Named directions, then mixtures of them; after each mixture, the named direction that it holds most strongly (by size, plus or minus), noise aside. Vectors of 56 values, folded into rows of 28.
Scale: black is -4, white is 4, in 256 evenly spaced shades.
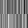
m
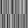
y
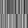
m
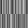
y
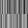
m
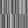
y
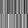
m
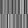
m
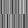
y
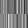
m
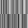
m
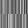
m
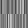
m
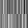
m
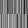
m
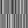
y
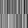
m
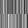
m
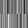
m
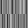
y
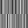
y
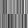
m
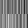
m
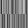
y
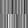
m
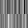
m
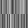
y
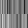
m
